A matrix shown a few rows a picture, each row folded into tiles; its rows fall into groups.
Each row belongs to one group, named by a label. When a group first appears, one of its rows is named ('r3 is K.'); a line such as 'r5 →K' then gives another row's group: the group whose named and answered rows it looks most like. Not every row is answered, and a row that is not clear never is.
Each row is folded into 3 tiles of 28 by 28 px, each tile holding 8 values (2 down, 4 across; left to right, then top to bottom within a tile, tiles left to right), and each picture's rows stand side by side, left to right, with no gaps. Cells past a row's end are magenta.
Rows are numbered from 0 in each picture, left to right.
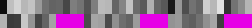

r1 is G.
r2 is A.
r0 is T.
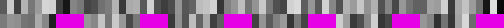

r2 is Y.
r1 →G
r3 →Y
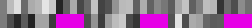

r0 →A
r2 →Y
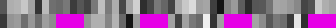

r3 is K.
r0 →G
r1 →G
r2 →T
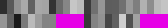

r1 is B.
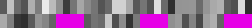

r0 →A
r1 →Y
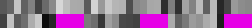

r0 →B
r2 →K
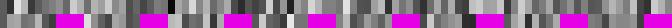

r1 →T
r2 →T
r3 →B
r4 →Y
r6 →G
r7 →K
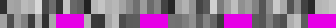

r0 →T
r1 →T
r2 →B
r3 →K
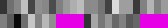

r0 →K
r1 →Y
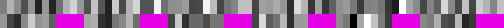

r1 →A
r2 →Y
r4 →K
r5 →B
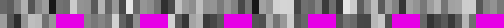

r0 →K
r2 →T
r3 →T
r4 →A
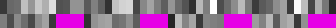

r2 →Y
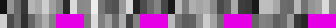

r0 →A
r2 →T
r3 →B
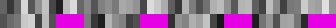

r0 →K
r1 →K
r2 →B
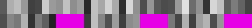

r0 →B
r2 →G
